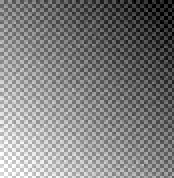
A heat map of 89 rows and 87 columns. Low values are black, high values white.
Mirror symmetry: none. Ninth with the highest average: bottom left. Slope: up to the bottom left. Odd rows or columns: none.
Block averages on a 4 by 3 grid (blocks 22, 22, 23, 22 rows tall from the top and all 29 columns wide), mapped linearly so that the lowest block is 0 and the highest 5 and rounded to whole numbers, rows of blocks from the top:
2 1 0
3 2 1
4 3 2
5 4 3
